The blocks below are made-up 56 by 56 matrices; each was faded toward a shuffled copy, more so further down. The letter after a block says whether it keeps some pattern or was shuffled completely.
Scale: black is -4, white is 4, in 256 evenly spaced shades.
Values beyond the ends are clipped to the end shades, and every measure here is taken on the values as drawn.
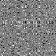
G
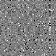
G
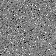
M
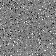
M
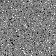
M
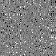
G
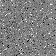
M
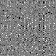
G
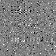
G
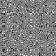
G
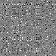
G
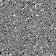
M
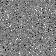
M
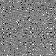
G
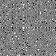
G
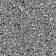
M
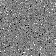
M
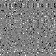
G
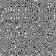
G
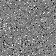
M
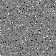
M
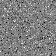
M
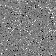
M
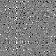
G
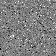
M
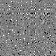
G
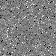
M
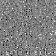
G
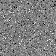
M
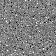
M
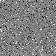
M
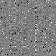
G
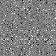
G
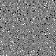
G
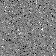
M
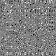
G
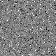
M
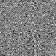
G
